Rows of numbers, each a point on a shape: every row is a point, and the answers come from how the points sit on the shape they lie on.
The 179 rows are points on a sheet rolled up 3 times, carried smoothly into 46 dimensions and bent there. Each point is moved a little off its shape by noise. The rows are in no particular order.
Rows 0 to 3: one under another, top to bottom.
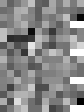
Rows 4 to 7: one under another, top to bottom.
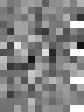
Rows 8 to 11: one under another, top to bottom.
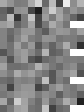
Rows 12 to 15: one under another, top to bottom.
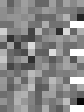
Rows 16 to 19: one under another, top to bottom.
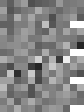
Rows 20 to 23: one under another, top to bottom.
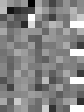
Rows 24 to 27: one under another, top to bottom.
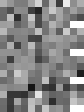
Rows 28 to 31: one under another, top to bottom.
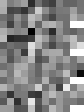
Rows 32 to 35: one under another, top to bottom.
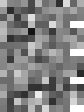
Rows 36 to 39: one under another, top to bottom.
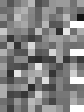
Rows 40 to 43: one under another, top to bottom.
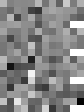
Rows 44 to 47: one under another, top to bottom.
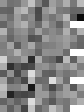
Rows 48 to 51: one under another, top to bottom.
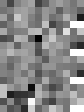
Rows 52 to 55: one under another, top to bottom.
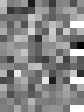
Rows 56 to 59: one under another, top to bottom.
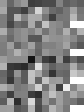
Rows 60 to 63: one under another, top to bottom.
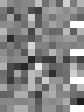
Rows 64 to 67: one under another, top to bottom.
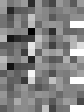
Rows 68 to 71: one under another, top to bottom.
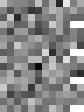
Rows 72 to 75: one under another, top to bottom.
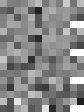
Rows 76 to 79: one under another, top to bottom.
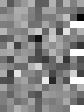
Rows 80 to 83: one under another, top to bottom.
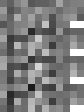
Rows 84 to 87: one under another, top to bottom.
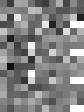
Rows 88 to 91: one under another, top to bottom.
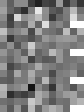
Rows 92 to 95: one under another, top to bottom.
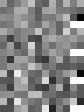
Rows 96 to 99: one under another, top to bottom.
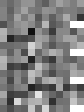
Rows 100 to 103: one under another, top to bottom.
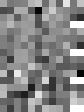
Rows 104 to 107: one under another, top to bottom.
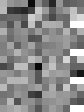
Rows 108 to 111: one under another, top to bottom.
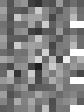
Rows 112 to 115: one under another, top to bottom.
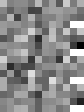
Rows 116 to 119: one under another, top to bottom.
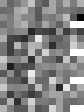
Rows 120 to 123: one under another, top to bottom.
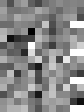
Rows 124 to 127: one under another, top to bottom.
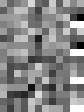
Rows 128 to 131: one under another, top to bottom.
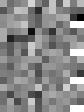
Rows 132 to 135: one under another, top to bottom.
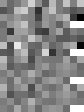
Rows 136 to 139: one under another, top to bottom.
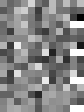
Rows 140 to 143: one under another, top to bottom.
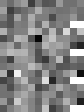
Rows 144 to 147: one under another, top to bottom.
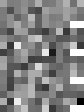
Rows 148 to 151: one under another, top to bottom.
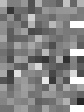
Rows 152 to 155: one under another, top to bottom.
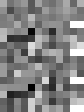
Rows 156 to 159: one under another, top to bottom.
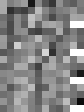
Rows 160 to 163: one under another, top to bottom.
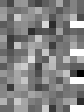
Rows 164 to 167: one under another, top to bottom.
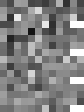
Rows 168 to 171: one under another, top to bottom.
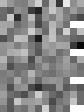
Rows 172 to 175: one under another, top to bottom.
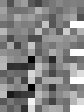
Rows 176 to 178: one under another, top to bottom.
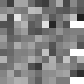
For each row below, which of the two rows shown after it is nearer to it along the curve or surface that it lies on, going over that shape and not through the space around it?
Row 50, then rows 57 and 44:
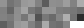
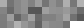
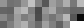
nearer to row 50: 57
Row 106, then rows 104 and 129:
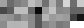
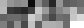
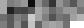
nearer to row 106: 129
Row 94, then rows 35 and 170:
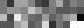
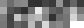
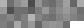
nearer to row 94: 35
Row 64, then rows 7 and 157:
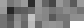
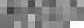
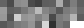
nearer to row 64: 7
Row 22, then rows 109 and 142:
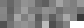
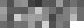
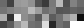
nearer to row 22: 109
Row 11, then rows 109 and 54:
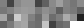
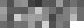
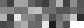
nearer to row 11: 109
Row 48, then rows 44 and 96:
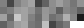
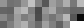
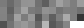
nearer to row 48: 44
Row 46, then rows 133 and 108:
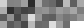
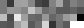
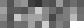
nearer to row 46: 108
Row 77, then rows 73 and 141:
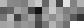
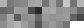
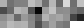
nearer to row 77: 141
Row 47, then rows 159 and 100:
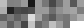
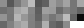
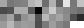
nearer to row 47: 100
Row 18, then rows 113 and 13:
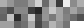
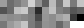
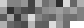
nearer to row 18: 13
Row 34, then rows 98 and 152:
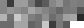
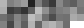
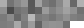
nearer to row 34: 98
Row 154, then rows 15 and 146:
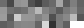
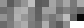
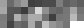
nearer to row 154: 146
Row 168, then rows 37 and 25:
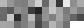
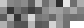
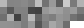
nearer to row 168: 37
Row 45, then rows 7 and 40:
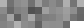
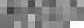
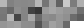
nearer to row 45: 7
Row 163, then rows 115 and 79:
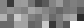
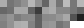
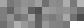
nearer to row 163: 115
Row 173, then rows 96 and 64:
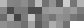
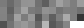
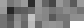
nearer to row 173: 64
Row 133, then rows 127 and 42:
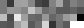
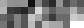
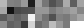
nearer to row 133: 127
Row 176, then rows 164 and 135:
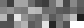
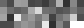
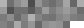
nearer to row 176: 164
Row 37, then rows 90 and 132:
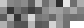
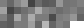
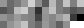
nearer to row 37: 132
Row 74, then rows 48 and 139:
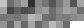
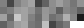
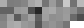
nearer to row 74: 139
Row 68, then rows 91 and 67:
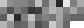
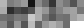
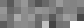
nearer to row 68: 91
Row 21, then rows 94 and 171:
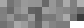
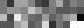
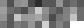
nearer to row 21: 171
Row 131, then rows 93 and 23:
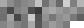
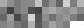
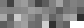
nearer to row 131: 93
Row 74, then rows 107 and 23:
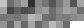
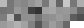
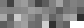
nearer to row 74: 107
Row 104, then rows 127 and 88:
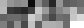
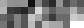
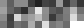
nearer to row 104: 127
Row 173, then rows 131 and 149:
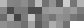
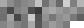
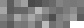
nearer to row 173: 131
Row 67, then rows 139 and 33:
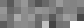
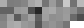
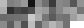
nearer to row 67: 139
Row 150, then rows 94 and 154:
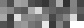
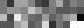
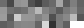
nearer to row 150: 94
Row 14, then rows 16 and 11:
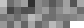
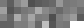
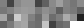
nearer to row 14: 16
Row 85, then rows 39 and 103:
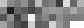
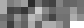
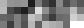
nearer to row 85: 39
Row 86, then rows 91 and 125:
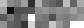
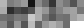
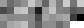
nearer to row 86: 91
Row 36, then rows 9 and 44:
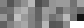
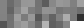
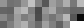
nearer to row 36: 44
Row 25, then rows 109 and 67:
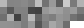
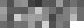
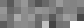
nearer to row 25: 67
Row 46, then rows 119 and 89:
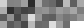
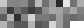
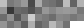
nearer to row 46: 119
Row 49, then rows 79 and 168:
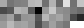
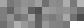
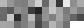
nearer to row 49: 168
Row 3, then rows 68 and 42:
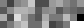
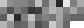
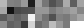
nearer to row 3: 68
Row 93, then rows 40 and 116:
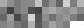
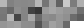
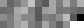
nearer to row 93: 40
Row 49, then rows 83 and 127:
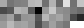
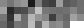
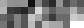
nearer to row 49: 83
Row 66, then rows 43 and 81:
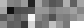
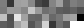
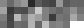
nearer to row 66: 81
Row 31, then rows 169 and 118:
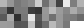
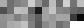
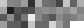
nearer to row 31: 118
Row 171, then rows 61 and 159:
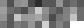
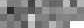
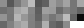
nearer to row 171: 159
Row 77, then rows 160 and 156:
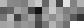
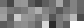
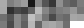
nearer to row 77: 156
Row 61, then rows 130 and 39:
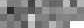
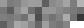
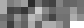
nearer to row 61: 130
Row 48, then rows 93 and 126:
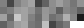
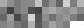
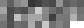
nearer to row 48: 126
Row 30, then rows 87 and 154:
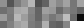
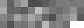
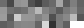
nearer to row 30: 154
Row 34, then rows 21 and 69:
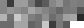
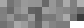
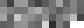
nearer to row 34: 69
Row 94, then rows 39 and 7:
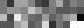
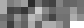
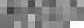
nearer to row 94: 39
